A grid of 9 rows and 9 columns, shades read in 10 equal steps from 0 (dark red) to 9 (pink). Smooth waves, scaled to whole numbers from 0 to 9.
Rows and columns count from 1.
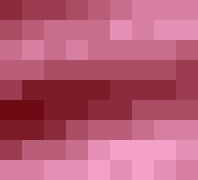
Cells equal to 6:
12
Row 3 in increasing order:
5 6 6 6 6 6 6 7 7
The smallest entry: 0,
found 2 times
